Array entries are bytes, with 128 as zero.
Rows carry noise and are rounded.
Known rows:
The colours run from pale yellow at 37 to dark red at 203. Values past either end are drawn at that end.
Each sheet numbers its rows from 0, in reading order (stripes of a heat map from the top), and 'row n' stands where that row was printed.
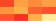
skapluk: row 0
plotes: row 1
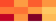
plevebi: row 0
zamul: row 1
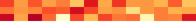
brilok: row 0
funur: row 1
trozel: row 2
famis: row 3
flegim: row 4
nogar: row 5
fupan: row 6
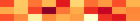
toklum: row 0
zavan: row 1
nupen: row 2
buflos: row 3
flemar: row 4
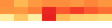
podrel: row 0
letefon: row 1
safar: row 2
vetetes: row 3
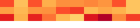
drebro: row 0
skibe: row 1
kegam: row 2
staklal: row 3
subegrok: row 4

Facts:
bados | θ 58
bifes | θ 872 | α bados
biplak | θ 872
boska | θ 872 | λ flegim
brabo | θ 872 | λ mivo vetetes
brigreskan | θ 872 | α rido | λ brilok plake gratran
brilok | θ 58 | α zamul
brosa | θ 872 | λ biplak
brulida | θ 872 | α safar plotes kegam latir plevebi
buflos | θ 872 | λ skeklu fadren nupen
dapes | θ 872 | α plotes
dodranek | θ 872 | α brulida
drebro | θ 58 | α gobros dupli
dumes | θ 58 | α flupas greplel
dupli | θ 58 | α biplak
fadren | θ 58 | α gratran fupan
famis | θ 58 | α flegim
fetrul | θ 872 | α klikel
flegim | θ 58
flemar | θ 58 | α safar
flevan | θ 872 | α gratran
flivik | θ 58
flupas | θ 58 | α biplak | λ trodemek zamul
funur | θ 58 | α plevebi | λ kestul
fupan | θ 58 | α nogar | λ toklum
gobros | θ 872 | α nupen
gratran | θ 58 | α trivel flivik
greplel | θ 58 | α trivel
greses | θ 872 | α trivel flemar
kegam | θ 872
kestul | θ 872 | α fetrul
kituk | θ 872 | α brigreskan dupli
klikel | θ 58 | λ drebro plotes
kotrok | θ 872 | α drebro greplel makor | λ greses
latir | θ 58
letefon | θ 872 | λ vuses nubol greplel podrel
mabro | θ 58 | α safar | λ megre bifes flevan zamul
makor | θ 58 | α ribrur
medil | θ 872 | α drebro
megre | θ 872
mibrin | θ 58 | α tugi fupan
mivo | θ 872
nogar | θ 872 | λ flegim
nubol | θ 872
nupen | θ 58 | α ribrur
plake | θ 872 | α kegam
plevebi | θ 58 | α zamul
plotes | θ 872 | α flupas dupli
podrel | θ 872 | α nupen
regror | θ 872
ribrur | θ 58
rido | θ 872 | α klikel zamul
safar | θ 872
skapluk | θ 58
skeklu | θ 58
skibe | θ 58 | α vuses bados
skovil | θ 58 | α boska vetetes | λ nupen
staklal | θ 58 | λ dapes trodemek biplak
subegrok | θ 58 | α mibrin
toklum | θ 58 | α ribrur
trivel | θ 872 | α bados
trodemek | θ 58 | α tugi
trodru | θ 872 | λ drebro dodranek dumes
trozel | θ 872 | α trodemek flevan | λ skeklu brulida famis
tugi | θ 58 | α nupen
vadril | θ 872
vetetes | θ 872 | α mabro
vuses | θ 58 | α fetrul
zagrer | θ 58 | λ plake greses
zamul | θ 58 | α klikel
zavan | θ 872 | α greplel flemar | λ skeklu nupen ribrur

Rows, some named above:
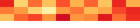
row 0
fadren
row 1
trodemek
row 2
dupli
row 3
fupan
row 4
skovil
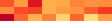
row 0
funur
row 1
skeklu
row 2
brosa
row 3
boska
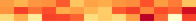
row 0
kotrok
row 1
brabo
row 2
makor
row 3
flevan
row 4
boska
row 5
funur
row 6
trozel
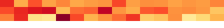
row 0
skovil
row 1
brulida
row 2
flupas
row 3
brigreskan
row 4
skapluk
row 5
fetrul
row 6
dapes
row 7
megre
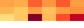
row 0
flevan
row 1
zamul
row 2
zagrer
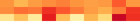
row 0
gobros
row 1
letefon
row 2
plake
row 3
bifes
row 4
klikel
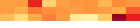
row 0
bifes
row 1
ribrur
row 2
biplak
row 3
podrel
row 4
mabro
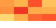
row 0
kotrok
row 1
flivik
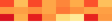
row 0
dumes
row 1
vuses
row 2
greses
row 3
greplel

